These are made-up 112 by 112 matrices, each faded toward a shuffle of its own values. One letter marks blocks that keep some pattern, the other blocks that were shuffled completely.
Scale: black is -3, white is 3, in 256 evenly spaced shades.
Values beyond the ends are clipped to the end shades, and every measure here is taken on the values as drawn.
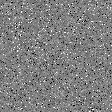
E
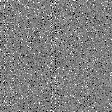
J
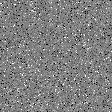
E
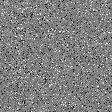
E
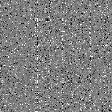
J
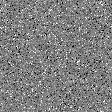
E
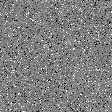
E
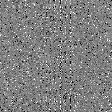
J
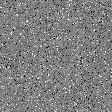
E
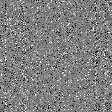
J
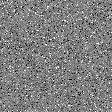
E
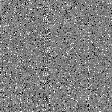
J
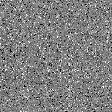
J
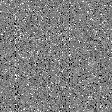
J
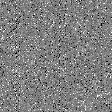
J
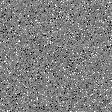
E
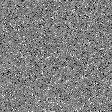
E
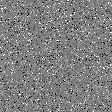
E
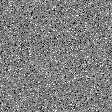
E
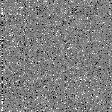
J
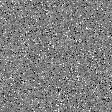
E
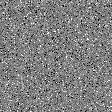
E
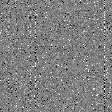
J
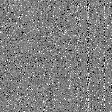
J
